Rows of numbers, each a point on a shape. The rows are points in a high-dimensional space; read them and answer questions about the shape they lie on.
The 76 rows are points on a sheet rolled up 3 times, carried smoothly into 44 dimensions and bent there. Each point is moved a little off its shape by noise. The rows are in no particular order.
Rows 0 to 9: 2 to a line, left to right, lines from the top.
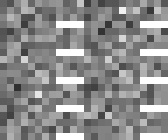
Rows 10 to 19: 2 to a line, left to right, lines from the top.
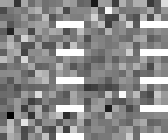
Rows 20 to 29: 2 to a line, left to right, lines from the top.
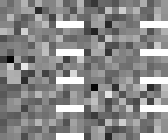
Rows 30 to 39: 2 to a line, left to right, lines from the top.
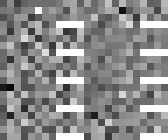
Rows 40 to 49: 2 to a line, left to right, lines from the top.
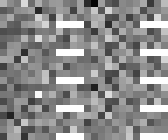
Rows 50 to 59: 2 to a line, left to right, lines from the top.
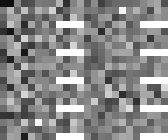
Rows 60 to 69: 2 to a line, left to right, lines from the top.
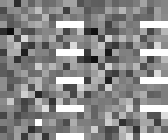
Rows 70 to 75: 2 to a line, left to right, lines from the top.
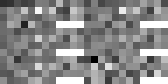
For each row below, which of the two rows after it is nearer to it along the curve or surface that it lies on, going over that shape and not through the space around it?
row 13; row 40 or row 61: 61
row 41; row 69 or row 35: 69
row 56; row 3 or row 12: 12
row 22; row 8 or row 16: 16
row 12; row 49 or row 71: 49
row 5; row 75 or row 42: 42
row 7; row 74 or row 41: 74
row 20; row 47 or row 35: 47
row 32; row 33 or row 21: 21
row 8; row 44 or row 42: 42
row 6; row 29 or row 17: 17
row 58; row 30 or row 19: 30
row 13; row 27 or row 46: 46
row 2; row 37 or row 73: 73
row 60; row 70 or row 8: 70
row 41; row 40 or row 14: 40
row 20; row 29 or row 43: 43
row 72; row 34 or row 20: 34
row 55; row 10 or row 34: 34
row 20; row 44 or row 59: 44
